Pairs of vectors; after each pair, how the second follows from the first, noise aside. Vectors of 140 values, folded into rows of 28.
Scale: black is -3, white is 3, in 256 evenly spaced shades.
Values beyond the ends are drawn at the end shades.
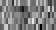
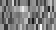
negated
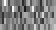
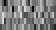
negated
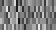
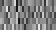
copied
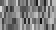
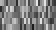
negated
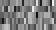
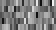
copied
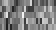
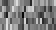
negated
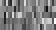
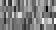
copied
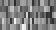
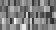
copied
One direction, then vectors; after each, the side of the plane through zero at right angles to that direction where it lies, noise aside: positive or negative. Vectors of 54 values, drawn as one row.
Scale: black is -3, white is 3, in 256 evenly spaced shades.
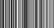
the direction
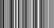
positive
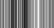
positive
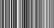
positive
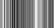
negative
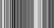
negative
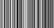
negative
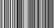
negative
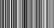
positive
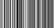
negative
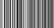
negative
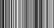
positive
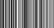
positive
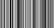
negative
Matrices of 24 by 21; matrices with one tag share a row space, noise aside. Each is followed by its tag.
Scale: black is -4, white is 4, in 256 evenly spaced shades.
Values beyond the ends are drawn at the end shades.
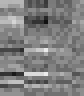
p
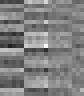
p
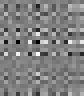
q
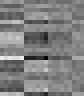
p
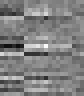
p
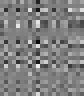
q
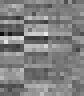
p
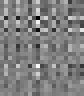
q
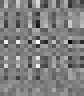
q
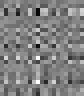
q
